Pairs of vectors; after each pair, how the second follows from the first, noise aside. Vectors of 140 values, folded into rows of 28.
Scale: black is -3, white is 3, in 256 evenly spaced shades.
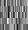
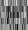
sign-scrambled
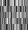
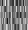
negated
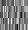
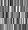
reversed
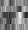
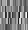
sign-scrambled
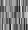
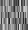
wrapped around
